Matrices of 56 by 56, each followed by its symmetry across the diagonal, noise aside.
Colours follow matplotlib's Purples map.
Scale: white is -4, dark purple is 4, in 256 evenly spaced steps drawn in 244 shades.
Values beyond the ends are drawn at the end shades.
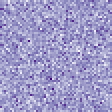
antisymmetric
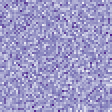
symmetric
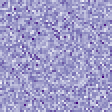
symmetric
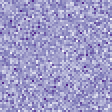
symmetric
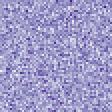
antisymmetric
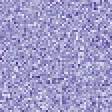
antisymmetric
